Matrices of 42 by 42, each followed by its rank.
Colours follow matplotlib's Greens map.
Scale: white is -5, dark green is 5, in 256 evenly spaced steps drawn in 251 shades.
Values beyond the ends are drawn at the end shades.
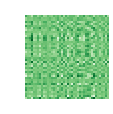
three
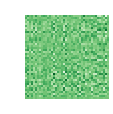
five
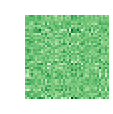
five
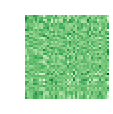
five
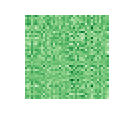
five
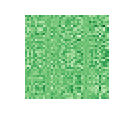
five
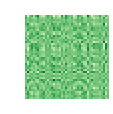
three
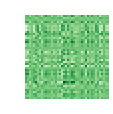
three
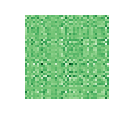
three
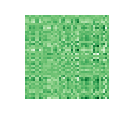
three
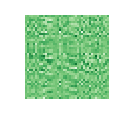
five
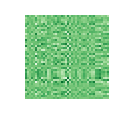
three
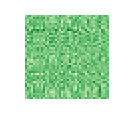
five
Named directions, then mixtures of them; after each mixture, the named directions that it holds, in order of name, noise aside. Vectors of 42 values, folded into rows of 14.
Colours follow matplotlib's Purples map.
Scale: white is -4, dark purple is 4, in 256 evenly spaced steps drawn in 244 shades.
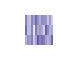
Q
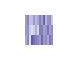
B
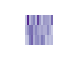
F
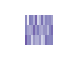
B, F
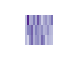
F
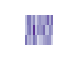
Q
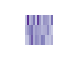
F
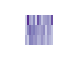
F, Q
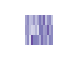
B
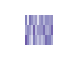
F, Q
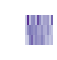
F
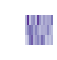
F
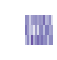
B, Q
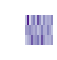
B, F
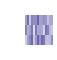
F, Q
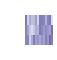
B, F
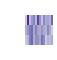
F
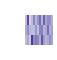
B, F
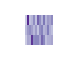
B, F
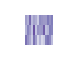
F, Q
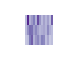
F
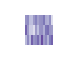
B, Q
